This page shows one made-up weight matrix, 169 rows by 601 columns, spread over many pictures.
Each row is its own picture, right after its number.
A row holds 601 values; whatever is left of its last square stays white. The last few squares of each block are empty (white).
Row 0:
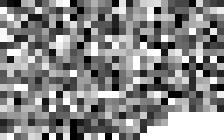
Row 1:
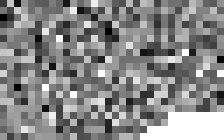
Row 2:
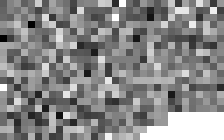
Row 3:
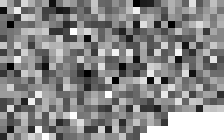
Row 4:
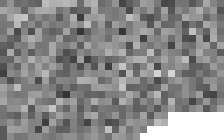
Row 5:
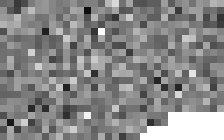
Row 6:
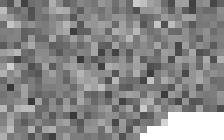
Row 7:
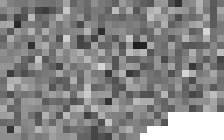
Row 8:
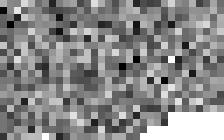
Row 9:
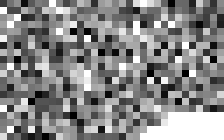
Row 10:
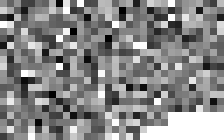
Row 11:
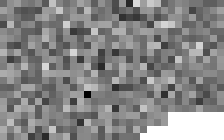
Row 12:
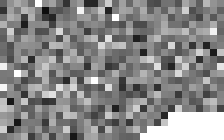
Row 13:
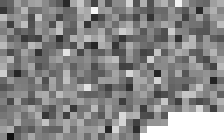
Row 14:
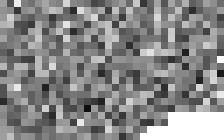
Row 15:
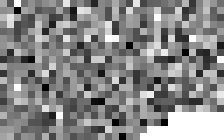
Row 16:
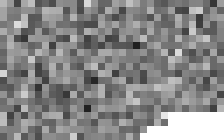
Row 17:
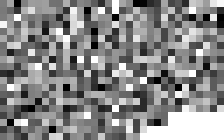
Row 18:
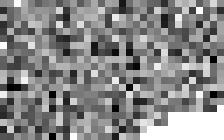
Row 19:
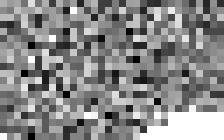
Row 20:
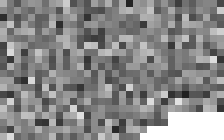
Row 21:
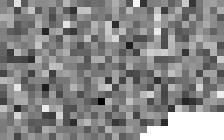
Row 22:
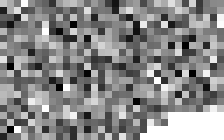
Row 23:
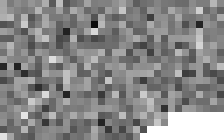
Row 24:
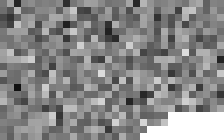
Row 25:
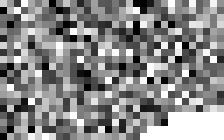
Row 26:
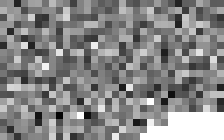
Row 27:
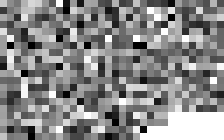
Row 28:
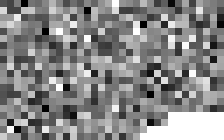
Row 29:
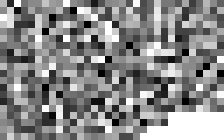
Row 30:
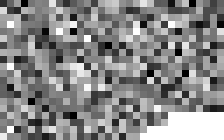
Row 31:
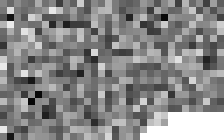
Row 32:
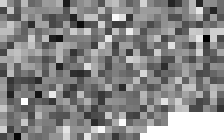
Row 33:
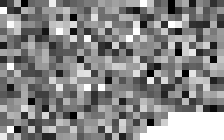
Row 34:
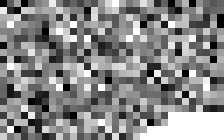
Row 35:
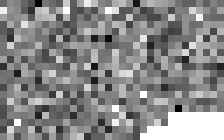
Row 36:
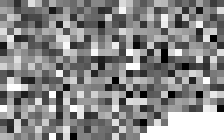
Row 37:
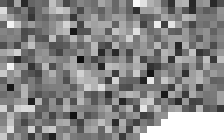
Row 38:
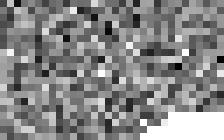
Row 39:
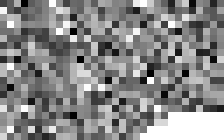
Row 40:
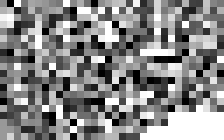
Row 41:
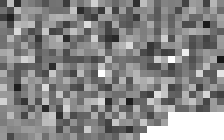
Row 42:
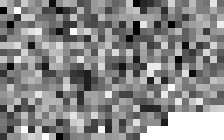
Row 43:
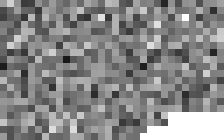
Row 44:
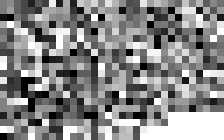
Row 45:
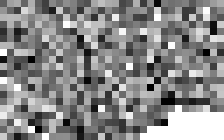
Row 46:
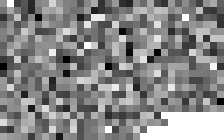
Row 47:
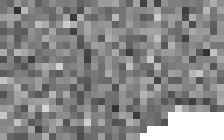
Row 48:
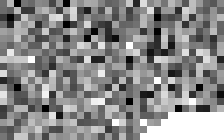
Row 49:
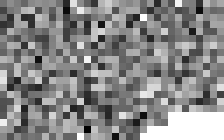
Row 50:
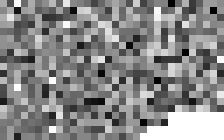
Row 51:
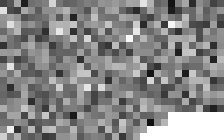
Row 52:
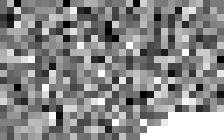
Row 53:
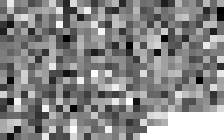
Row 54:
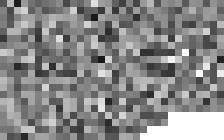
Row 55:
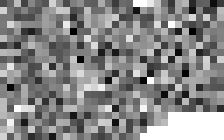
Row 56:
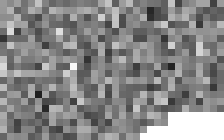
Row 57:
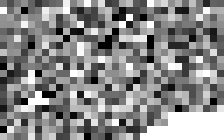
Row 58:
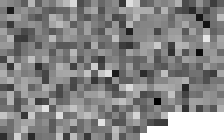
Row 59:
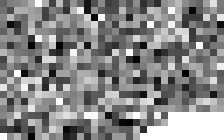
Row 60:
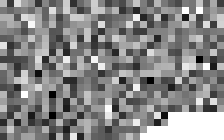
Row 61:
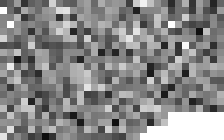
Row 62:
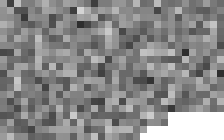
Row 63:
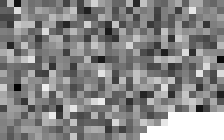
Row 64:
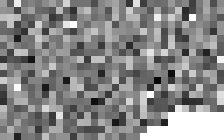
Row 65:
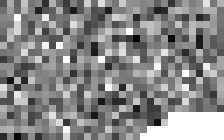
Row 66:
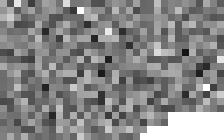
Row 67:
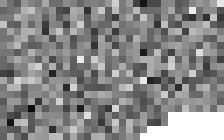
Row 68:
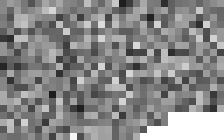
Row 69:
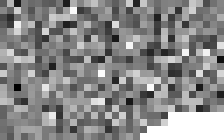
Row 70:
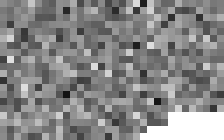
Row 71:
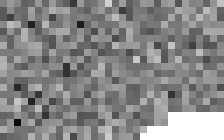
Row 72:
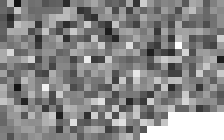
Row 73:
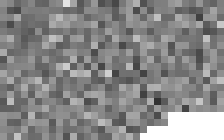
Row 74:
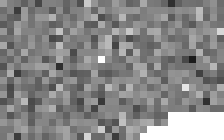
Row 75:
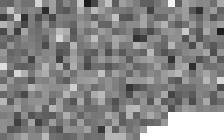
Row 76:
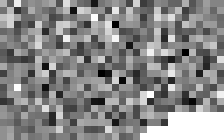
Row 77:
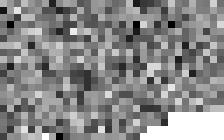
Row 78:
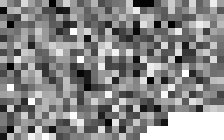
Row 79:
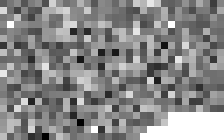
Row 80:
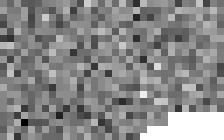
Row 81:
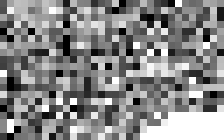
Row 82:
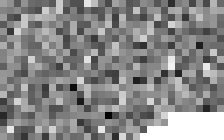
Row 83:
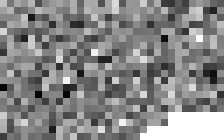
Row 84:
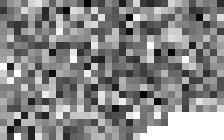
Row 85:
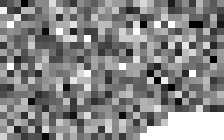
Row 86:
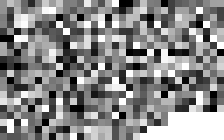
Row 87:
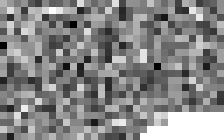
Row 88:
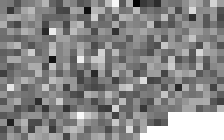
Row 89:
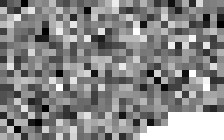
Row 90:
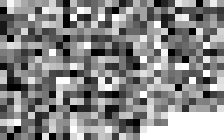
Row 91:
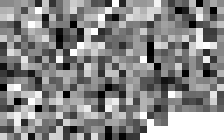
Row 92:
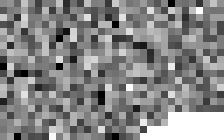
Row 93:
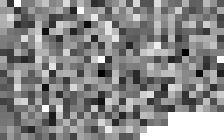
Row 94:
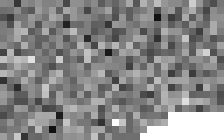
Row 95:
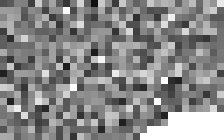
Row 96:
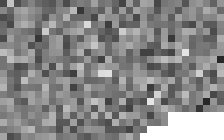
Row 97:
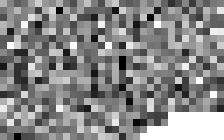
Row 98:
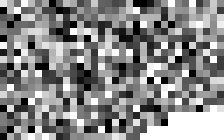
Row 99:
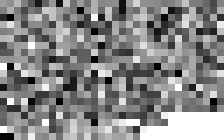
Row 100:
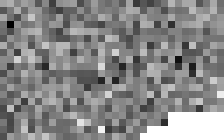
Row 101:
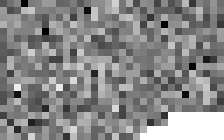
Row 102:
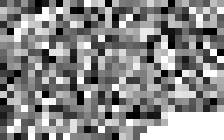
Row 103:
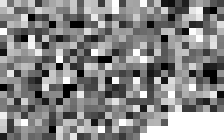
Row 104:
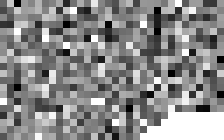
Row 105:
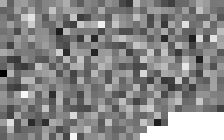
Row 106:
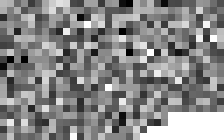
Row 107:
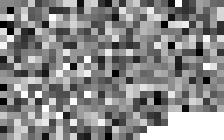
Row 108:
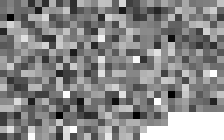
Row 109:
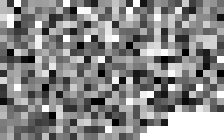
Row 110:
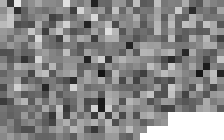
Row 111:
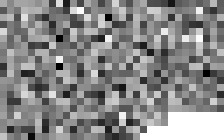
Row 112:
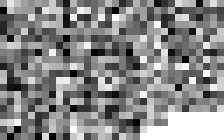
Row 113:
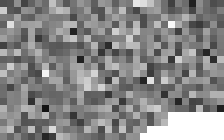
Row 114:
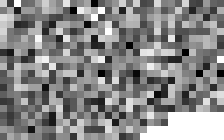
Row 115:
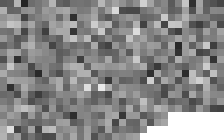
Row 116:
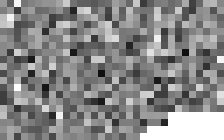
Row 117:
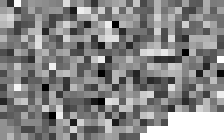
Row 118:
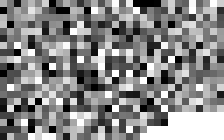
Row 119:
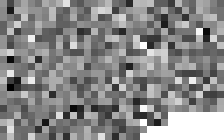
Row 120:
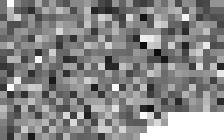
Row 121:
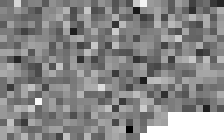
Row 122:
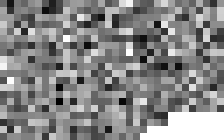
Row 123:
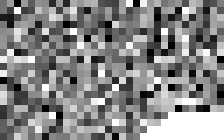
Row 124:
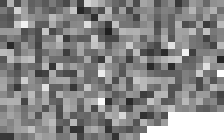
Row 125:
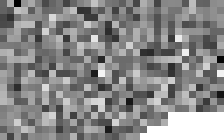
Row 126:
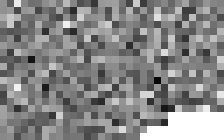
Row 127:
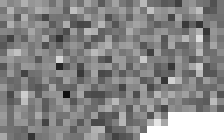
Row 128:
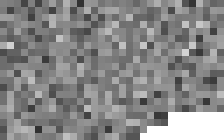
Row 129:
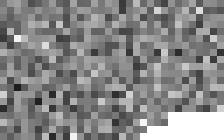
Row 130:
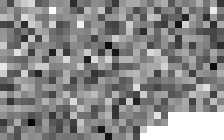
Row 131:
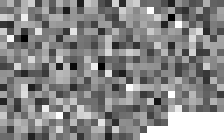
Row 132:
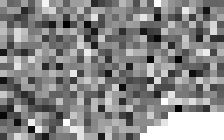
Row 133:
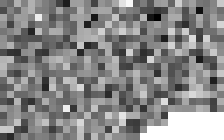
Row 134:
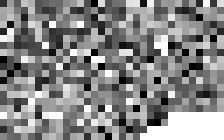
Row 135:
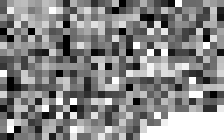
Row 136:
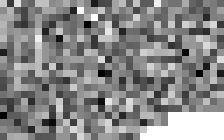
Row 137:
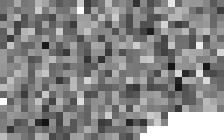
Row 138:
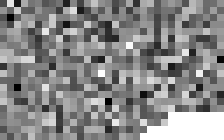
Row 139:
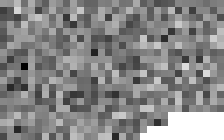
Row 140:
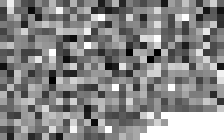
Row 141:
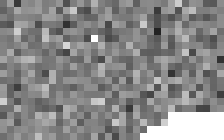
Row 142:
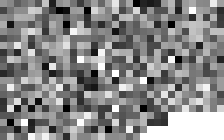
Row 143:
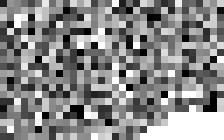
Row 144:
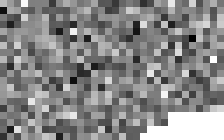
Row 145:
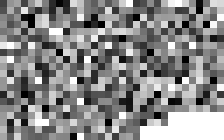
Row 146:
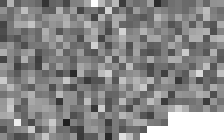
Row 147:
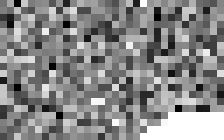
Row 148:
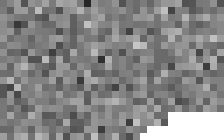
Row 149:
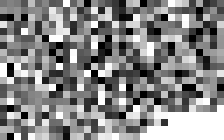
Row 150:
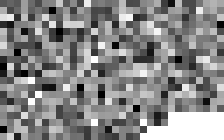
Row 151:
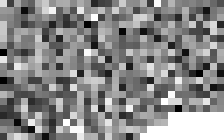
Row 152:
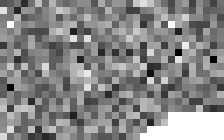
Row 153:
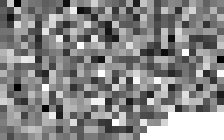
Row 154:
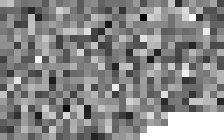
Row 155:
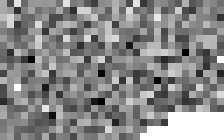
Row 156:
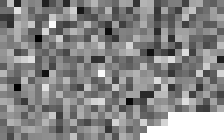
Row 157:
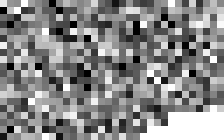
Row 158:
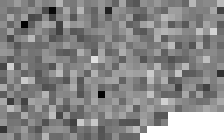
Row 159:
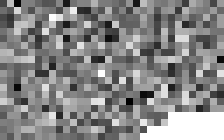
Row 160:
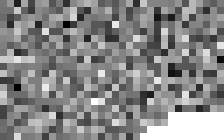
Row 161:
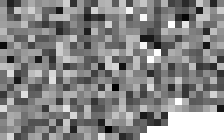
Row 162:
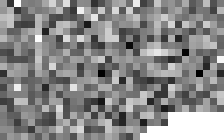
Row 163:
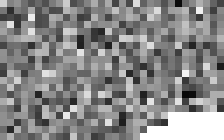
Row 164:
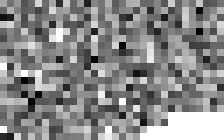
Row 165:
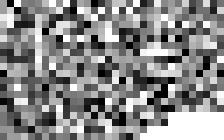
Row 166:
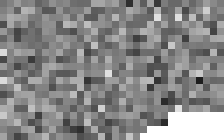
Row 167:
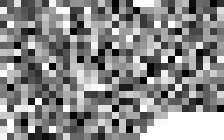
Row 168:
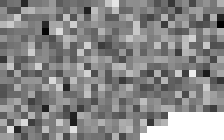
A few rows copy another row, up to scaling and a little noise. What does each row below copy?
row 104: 141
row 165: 162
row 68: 86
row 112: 90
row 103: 83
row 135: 81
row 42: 77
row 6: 37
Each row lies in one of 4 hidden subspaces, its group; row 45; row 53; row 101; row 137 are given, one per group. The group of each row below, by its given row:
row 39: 101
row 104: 45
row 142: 101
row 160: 45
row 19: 137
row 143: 53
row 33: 101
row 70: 137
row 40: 45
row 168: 101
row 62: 45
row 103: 137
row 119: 53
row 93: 45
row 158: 137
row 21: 45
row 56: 137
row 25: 101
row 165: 45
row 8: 101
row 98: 101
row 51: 101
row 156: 45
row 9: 101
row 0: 53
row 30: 101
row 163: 53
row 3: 101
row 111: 137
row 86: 53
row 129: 53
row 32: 137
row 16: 137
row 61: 101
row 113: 101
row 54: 45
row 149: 137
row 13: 53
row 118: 101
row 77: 101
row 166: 45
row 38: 45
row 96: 45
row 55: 101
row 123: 45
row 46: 53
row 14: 45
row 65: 137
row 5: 101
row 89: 101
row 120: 53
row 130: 53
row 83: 137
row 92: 137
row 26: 53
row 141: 45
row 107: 137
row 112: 53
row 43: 53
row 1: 45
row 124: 45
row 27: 137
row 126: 45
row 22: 101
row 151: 45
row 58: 137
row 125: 45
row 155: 45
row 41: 45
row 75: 137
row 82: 137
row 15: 45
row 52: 45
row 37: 101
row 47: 45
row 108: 137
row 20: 53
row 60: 53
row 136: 45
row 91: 137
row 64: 45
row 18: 53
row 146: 45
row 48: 45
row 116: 45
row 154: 53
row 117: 45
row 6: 101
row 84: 137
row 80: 137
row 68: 53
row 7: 53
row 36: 53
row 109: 45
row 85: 101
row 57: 137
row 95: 137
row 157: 101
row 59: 137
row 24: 45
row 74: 137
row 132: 45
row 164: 137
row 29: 45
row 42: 101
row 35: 137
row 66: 45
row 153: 45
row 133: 53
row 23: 137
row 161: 53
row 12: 137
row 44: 137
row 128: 137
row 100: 101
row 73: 137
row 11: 101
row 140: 53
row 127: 137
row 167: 101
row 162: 45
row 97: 53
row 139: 53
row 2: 137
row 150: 137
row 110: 45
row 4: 53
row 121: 101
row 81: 53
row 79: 101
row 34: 101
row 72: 45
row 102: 137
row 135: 53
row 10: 137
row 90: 53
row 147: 45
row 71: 137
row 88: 101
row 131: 137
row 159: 45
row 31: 137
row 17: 101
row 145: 53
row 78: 101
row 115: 101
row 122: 53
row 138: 45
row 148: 137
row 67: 101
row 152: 101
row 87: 137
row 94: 45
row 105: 53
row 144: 101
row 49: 53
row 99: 137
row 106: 53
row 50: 45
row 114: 45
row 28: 101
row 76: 45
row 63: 45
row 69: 45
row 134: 137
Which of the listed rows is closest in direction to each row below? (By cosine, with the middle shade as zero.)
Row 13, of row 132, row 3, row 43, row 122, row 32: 122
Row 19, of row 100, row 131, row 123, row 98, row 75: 131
